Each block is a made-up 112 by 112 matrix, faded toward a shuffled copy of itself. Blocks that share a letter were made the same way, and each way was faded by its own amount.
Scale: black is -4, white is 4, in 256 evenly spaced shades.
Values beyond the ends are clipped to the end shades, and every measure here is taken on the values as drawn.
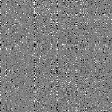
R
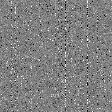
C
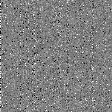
C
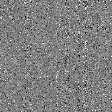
C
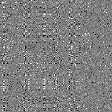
R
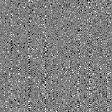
R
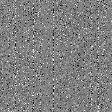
C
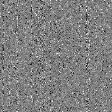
C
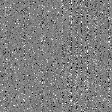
C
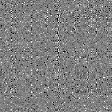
R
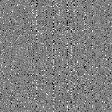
R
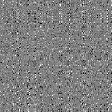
R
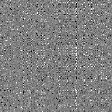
R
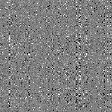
R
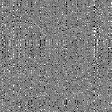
R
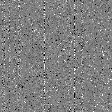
C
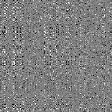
R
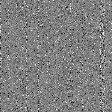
C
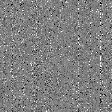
C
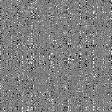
R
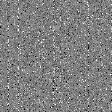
C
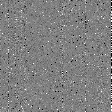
C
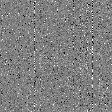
C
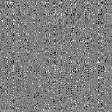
R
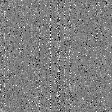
C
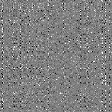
R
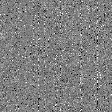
C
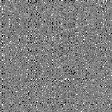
R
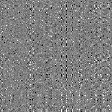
R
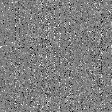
C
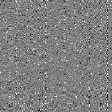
R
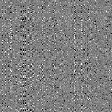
R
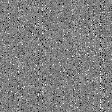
C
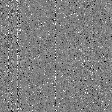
C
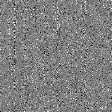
C
